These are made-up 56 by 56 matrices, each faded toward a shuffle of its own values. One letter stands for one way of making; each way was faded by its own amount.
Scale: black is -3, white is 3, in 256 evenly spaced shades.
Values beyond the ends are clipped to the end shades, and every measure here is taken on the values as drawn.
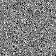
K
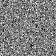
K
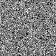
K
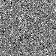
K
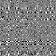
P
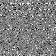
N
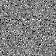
N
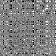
P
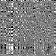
P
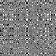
P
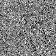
K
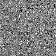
K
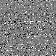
N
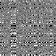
P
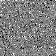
N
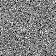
K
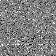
N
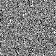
K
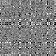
P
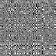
P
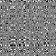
P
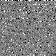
N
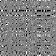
P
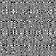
P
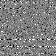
N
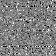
N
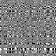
P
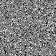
K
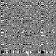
P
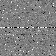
N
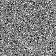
K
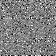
N
